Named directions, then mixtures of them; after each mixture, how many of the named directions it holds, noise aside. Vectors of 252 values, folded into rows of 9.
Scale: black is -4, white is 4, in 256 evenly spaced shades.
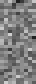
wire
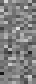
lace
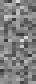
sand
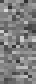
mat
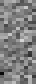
three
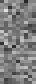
one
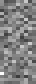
three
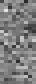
one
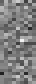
three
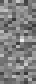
three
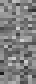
two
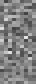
three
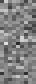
two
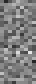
three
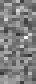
two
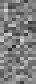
three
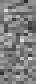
three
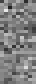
one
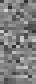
one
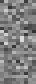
one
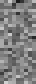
one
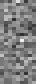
two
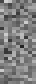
three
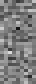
two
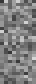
three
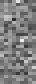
two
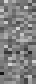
one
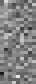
three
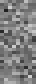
two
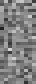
two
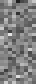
one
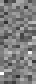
two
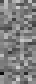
three
